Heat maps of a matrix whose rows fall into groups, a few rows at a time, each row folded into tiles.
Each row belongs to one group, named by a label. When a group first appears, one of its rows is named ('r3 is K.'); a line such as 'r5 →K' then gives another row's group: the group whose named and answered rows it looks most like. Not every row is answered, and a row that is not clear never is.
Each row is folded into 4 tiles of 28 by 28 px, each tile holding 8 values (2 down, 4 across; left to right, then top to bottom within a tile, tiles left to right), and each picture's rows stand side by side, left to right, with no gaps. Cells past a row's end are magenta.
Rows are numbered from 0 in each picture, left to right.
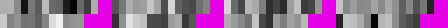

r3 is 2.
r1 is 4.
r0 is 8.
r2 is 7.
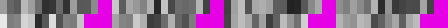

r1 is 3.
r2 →4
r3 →3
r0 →7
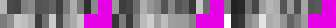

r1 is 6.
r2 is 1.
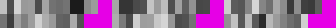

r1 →1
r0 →6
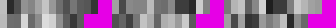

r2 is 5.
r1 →6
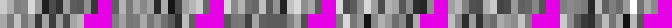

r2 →5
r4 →8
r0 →3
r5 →5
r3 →2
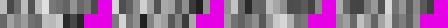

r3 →1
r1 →2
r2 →8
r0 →2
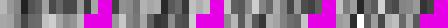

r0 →8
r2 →2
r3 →8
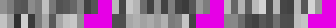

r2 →5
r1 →6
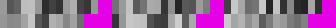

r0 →7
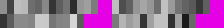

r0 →6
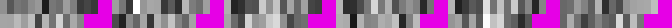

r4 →1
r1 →7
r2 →1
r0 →3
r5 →5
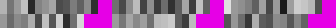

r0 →3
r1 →3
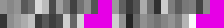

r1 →1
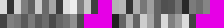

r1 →6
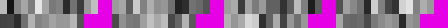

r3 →5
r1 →6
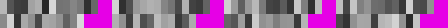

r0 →1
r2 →7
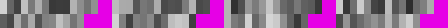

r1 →8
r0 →7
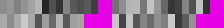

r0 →3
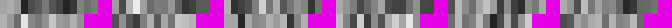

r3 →8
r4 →4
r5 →6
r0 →8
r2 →1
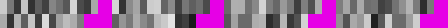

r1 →2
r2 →4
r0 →7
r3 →7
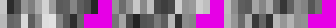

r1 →5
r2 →8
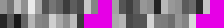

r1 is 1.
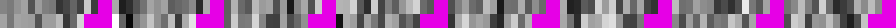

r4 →4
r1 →1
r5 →1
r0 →3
